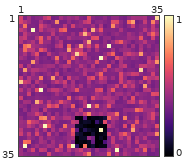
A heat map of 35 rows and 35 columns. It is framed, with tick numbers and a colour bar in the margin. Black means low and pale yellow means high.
Ninth with the lowest average: bottom middle. Roughest part: bottom middle. Stripes: none. Odd patch: lower, in the bottom middle.
